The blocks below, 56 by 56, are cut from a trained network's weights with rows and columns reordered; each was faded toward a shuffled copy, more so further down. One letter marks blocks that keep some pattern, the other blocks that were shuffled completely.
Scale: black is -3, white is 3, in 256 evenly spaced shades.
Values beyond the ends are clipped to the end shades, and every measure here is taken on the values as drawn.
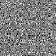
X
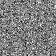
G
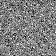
G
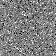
G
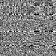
X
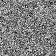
G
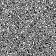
G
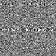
X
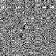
X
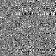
X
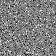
G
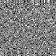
X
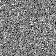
G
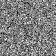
G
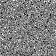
G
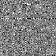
X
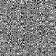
X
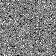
G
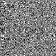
X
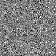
X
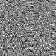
X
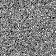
G
